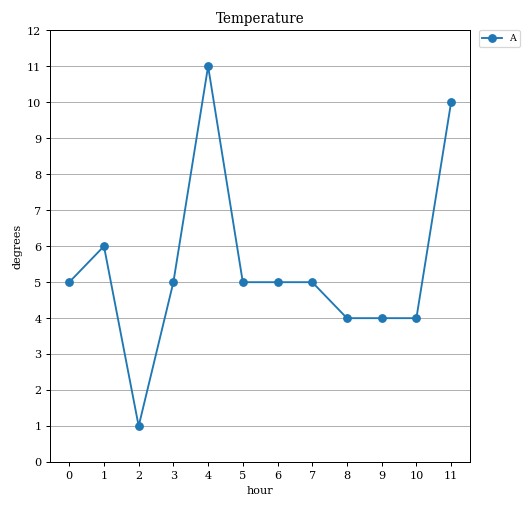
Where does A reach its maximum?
4
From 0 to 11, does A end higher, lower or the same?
higher
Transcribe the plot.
Title: Temperature
x-axis: hour, ticks 0 1 2 3 4 5 6 7 8 9 10 11
y-axis: degrees, ticks 0 1 2 3 4 5 6 7 8 9 10 11 12
Legend: A
Values:
A: 5 6 1 5 11 5 5 5 4 4 4 10
